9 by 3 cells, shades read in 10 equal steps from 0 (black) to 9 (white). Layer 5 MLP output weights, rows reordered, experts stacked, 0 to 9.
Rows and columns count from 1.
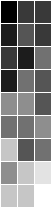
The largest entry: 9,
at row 9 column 3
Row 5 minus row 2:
4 2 1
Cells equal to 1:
3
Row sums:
4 6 7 8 13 13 14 20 23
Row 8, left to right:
5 7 8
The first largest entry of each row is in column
2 2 3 2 1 3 1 3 3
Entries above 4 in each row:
0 0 0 0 2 1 1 3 3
